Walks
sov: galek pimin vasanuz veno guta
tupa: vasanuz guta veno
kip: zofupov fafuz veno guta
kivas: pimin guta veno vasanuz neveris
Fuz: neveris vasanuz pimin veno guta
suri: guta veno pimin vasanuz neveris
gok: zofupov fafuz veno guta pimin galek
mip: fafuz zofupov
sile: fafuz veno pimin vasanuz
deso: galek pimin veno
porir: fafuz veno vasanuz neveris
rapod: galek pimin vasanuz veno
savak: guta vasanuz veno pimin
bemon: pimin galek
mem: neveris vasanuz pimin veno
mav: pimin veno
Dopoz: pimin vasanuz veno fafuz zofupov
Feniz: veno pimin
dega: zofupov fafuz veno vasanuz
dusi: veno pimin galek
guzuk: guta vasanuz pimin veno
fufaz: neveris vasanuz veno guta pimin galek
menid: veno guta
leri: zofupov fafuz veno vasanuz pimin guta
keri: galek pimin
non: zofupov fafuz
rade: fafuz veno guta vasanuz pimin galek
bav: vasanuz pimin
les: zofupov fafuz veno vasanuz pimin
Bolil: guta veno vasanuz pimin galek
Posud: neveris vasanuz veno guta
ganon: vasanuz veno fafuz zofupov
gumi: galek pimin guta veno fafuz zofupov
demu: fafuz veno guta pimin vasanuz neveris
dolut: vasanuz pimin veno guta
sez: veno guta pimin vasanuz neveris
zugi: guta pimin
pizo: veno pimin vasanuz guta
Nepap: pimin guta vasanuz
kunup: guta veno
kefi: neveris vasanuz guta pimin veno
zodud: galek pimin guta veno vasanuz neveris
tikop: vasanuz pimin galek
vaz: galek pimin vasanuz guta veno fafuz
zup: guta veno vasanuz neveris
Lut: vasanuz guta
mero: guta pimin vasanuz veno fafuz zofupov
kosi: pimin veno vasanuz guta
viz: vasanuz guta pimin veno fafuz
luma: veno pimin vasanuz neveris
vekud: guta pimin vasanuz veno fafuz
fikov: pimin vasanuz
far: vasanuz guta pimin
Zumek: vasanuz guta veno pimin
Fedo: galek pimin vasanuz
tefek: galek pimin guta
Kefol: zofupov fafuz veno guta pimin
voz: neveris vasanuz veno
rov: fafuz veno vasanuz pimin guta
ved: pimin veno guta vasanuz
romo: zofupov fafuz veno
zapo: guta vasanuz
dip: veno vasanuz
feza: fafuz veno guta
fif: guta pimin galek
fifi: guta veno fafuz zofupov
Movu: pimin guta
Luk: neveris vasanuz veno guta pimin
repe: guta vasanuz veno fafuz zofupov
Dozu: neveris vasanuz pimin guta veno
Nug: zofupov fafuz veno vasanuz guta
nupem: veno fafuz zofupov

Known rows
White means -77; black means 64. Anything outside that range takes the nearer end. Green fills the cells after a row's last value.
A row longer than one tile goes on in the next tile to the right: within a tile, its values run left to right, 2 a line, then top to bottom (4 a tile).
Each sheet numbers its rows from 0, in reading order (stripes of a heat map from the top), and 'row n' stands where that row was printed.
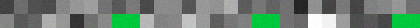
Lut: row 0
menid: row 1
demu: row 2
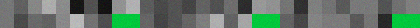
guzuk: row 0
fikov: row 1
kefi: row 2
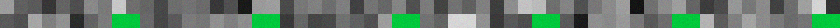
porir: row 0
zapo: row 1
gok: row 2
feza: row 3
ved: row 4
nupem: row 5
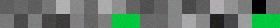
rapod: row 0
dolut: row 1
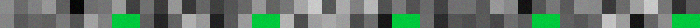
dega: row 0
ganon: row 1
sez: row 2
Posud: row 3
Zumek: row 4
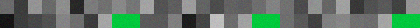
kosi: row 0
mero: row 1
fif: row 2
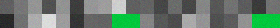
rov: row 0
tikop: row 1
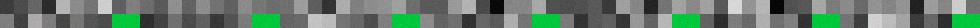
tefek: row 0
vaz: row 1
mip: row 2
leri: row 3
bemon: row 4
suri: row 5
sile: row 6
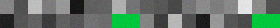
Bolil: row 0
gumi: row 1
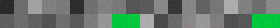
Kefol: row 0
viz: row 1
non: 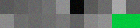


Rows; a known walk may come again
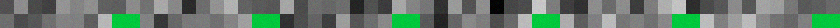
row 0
Movu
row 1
kivas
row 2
zup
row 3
fifi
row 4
nupem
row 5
Feniz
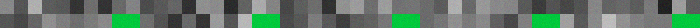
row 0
savak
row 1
bemon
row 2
Fedo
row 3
pizo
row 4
dip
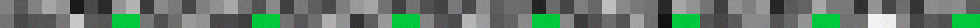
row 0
guzuk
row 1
far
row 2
Lut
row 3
tikop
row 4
Fuz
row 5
kunup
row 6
demu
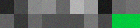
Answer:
Luk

